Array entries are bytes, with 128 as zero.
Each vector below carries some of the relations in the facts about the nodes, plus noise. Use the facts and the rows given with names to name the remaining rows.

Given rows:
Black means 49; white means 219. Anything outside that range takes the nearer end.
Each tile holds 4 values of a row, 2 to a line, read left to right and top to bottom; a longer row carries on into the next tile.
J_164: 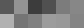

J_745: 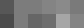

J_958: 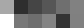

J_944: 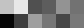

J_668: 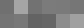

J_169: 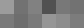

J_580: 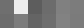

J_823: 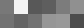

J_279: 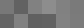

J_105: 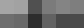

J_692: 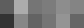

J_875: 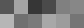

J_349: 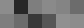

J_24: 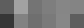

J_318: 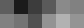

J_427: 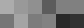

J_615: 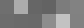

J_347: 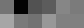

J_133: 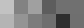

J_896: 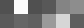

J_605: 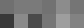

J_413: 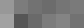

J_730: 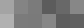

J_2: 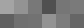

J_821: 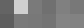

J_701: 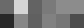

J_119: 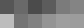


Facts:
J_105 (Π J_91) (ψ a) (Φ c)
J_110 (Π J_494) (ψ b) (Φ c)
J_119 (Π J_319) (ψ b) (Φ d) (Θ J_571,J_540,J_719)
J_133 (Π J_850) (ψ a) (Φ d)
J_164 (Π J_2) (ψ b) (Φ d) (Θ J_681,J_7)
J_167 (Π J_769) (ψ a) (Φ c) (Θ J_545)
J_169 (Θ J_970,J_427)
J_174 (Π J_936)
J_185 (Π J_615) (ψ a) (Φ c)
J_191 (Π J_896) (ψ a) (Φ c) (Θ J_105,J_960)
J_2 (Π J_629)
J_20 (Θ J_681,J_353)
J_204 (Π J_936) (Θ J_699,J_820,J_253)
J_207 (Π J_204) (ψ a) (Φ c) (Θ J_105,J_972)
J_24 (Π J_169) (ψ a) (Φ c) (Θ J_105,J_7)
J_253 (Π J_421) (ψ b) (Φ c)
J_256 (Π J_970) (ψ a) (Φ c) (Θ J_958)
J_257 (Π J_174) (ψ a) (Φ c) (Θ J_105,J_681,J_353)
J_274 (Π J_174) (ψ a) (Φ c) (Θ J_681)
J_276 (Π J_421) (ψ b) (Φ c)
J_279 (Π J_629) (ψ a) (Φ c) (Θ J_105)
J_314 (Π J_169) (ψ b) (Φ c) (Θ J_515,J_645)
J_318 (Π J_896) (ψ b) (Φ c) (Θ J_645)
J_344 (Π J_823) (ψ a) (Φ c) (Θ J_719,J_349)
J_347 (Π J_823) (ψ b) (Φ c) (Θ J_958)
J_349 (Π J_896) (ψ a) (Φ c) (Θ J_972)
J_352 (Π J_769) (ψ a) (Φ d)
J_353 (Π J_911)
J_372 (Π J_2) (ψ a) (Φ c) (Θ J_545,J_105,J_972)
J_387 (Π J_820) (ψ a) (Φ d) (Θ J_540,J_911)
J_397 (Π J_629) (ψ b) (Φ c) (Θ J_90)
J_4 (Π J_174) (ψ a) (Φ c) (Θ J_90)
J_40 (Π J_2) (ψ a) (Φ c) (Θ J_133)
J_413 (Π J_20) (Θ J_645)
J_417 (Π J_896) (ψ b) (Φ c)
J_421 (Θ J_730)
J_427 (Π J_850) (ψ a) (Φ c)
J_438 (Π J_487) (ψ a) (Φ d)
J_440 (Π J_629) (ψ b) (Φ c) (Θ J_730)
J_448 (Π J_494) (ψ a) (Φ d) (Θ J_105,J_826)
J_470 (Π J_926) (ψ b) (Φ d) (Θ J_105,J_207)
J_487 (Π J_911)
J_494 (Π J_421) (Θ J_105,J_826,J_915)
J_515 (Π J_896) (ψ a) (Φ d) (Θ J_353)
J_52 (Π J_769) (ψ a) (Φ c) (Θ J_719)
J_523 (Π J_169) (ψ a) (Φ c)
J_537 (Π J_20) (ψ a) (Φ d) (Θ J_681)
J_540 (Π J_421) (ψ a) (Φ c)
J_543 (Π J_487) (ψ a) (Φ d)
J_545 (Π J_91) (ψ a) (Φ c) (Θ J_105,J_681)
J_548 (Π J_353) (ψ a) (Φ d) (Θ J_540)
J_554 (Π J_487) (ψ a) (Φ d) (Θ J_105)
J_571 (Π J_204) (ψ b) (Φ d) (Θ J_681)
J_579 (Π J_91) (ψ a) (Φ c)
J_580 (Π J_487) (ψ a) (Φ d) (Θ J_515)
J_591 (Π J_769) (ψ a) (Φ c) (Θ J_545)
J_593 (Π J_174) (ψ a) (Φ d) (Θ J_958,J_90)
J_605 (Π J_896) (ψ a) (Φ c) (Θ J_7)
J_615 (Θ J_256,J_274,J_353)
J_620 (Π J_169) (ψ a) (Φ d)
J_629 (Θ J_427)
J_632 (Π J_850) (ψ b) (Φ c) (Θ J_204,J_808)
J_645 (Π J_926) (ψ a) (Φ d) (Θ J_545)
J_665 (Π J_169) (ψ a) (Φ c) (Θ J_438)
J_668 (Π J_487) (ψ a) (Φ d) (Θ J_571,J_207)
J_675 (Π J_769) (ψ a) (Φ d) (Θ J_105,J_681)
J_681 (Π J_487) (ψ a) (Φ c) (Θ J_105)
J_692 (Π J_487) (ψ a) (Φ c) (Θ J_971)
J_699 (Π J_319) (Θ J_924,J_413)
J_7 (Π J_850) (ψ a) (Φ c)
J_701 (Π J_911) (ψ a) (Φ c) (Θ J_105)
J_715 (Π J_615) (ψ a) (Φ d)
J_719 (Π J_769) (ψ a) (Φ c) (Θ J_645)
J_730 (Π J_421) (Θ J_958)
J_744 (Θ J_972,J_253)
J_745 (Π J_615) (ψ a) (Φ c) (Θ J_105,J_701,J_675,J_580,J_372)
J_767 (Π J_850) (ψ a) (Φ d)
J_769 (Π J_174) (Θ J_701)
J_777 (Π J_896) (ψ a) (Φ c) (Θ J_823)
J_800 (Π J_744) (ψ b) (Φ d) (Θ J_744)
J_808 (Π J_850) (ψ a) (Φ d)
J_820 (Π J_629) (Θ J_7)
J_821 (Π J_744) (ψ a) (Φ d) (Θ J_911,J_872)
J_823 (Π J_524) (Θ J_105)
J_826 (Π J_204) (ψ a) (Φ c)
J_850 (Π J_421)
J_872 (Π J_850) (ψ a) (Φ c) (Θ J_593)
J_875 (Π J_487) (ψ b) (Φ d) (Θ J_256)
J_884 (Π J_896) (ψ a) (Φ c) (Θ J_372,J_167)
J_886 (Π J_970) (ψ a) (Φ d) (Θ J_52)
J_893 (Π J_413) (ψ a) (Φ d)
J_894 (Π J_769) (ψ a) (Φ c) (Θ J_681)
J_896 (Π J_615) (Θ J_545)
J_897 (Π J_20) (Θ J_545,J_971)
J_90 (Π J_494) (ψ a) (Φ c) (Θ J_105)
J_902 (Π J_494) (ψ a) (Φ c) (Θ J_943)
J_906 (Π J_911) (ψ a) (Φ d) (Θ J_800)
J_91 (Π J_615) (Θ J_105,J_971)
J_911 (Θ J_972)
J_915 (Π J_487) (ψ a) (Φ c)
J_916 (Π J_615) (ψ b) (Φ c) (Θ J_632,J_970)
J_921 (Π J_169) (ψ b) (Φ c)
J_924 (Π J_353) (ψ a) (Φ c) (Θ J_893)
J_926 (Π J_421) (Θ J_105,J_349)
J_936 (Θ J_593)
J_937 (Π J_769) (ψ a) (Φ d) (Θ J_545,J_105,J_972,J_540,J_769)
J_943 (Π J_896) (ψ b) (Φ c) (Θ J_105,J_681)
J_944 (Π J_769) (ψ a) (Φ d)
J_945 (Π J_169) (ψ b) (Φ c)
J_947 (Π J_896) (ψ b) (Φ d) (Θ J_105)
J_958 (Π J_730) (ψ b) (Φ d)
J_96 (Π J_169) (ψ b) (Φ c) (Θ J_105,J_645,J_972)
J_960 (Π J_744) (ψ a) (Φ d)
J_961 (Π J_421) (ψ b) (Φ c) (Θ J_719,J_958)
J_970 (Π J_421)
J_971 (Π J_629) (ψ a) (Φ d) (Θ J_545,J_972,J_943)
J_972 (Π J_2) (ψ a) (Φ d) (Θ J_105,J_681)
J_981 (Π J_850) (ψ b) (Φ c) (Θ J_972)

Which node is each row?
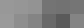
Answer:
J_886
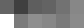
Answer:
J_470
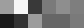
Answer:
J_675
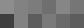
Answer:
J_924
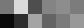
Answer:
J_937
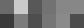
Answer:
J_545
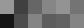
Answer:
J_4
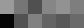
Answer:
J_274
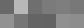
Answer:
J_554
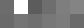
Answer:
J_971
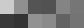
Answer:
J_174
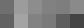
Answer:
J_902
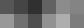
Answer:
J_943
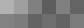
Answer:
J_438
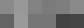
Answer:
J_90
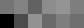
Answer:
J_257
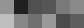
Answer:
J_253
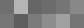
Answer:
J_897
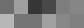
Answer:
J_800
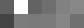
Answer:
J_537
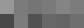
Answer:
J_915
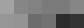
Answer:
J_7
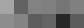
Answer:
J_540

